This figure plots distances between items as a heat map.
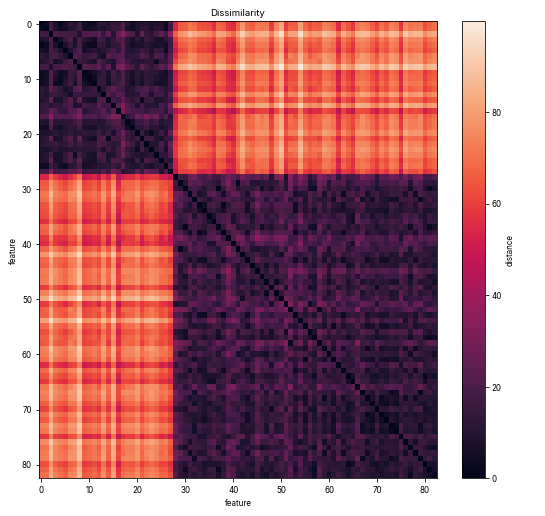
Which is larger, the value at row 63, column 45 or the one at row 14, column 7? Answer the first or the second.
the first
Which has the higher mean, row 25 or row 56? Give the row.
25
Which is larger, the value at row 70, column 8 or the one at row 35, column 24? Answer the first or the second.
the first
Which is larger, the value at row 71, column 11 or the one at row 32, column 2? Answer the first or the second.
the second
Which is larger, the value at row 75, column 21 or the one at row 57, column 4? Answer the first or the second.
the second
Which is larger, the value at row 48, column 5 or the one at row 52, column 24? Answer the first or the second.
the second
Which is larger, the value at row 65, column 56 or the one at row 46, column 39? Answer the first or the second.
the second
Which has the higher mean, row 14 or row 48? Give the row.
14
